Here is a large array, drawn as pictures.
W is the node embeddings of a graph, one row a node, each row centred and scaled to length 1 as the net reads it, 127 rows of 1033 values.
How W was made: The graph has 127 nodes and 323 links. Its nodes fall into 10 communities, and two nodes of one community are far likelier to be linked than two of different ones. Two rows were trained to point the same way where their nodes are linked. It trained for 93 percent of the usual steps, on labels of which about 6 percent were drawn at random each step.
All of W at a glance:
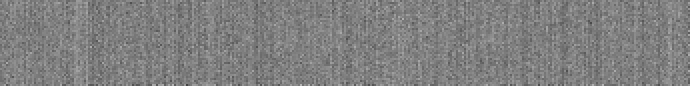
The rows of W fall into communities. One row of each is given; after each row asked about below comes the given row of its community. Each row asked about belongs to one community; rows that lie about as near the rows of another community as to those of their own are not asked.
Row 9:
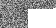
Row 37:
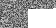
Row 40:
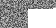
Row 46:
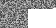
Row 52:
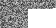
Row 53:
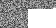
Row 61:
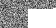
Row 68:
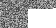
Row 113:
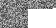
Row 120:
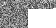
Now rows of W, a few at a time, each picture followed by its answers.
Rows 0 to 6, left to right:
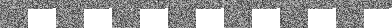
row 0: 61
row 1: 53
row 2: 37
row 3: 40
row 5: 9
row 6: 61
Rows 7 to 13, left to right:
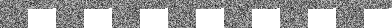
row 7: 9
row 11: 68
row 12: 46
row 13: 120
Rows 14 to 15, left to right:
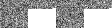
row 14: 68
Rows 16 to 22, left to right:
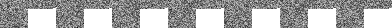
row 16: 61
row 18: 9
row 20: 9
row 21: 68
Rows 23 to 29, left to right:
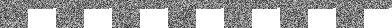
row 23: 68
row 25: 120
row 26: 52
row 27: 46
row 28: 61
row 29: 46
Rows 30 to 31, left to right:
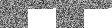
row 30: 113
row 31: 113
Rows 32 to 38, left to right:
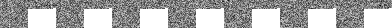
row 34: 53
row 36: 53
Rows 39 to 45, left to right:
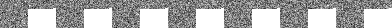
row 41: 52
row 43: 113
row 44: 37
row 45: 37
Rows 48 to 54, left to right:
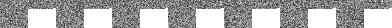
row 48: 68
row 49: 9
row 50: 53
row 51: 61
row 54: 113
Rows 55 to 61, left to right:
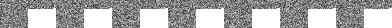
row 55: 40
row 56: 53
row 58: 53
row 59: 52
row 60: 120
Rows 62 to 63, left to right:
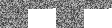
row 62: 52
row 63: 52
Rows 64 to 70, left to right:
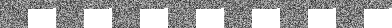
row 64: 113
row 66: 113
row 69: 46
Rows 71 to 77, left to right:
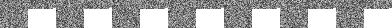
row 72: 40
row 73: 113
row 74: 53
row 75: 9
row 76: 120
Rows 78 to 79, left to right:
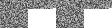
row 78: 37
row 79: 9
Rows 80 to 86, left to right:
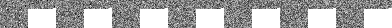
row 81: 9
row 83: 61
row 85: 40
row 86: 120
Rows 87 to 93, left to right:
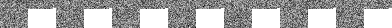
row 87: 46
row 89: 68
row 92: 120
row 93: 113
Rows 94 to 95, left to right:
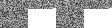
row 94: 113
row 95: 9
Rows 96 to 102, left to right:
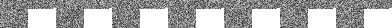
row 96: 120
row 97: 52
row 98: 37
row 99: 120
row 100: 61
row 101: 53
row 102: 52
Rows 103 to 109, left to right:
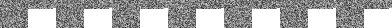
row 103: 9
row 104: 40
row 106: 120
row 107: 61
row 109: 46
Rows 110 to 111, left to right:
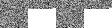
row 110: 61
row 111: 53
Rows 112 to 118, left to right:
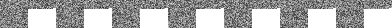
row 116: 37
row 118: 9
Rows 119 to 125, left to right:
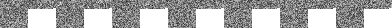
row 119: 68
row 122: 37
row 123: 37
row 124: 53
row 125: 40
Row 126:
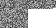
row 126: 120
